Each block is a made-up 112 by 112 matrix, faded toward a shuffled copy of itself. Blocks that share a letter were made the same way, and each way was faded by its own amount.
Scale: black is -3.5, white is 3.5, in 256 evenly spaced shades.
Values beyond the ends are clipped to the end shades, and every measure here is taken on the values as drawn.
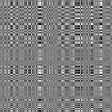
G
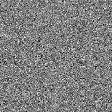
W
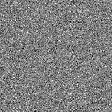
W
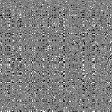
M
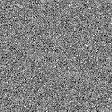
W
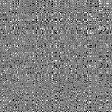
M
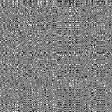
M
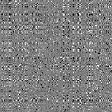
M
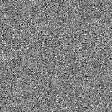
W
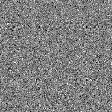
W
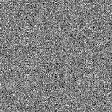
W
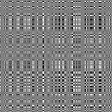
G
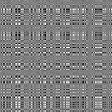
G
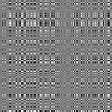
G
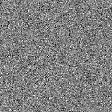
W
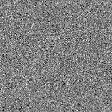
W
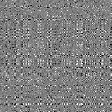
M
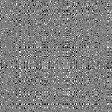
M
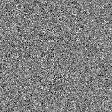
W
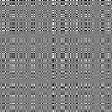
G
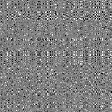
M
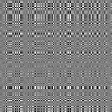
G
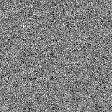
W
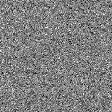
W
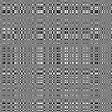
G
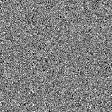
W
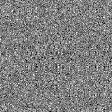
W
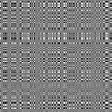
G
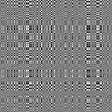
G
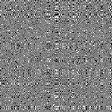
M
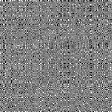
M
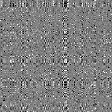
M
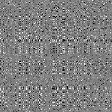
M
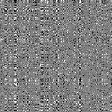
M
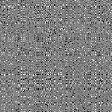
M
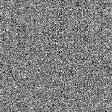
W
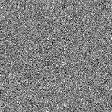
W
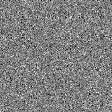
W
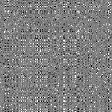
M
